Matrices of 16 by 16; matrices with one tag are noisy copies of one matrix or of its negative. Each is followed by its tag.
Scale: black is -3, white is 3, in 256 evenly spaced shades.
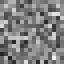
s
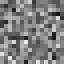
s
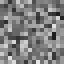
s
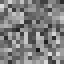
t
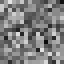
t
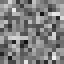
s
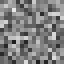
s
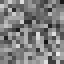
t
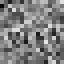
t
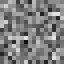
s
